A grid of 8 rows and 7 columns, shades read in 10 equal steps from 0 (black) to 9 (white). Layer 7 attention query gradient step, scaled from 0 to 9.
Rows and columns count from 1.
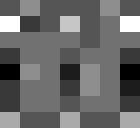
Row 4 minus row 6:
0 0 0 1 -1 0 1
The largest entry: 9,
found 2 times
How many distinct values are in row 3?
2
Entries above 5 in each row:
0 3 0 0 0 0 0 3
